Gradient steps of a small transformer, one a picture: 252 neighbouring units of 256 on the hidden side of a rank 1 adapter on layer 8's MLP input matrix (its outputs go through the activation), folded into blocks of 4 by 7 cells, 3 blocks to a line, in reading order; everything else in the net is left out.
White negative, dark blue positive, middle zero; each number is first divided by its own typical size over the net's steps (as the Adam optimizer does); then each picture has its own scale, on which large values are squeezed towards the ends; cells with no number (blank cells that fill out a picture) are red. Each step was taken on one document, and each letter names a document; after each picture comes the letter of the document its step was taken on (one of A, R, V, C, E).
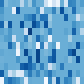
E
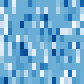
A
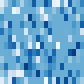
E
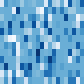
E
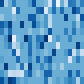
E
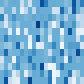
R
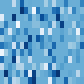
R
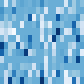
A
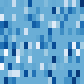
R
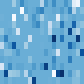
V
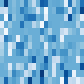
A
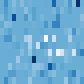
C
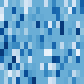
R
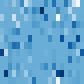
V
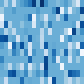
A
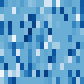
E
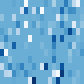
V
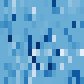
C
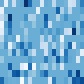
A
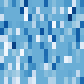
R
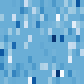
V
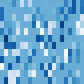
R
